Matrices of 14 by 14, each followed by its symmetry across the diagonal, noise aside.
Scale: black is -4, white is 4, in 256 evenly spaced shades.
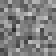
antisymmetric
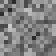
symmetric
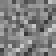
antisymmetric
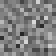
antisymmetric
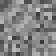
symmetric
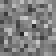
antisymmetric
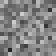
symmetric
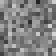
neither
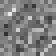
symmetric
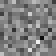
antisymmetric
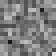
symmetric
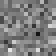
neither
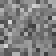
neither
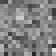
neither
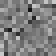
symmetric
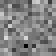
neither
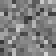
antisymmetric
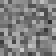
antisymmetric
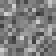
symmetric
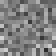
neither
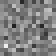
neither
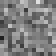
antisymmetric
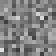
neither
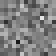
antisymmetric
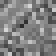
symmetric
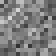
symmetric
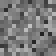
symmetric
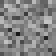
neither
